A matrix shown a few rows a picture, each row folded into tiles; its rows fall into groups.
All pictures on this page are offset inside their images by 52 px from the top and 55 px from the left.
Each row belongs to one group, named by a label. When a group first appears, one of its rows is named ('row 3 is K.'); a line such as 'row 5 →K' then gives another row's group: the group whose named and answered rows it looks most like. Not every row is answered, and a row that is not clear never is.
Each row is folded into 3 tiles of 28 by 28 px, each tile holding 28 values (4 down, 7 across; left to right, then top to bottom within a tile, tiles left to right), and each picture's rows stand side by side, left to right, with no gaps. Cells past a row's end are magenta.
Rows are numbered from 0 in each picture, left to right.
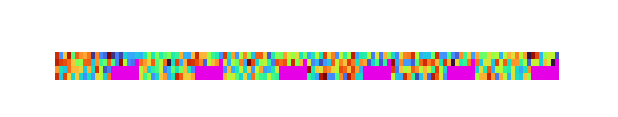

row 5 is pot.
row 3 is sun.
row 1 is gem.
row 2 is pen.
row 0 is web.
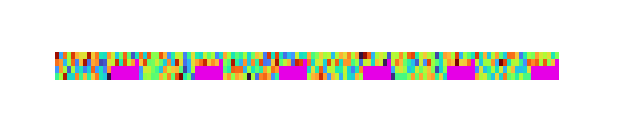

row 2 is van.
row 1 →pen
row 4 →pen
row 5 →pen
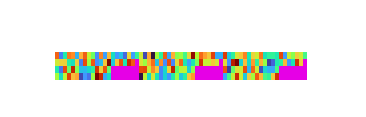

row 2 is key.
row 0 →van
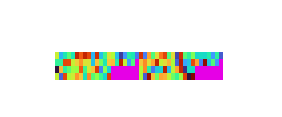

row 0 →web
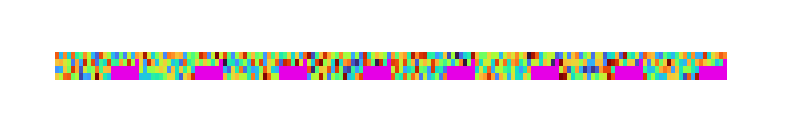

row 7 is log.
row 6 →gem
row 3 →key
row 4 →web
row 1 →log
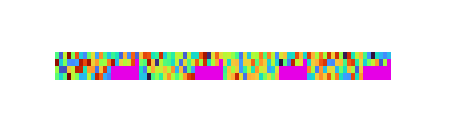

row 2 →pot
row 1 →log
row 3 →web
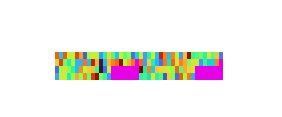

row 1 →sun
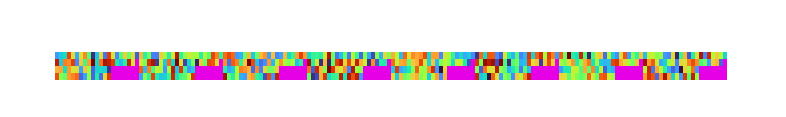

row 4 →web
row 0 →gem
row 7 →gem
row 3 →sun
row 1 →key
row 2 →log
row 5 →gem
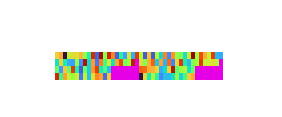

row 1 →key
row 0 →van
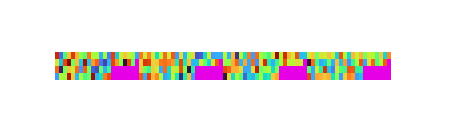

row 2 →key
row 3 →van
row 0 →key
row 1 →web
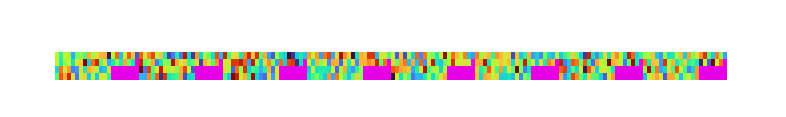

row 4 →key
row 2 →web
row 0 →pot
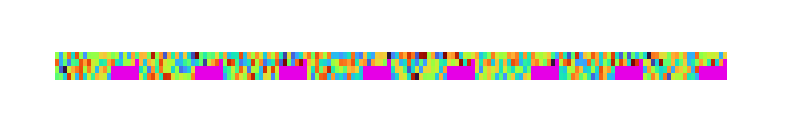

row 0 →sun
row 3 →sun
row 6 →van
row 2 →van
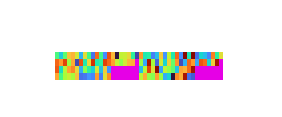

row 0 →gem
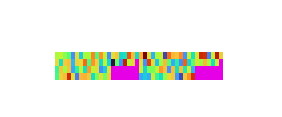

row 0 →pot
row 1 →log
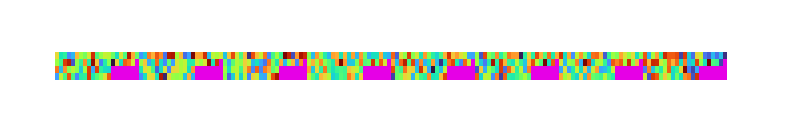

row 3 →van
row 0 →key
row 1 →pen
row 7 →web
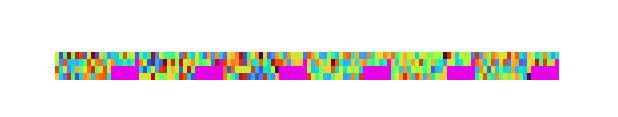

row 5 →pen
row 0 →sun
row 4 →pot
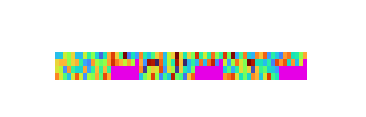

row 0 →gem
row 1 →key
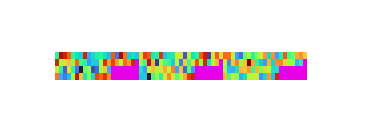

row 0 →gem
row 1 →log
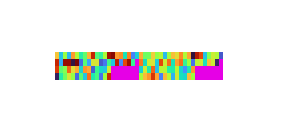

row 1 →pot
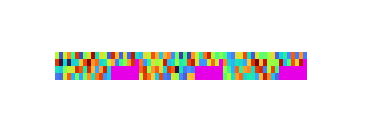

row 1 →gem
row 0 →sun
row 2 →sun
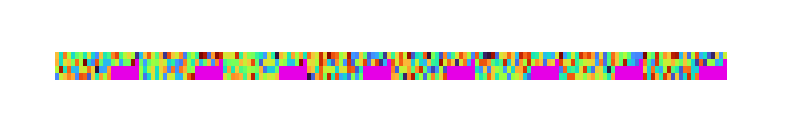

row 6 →web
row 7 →web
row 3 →web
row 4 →gem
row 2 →pot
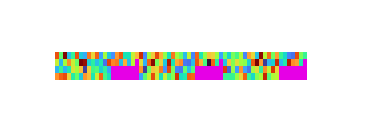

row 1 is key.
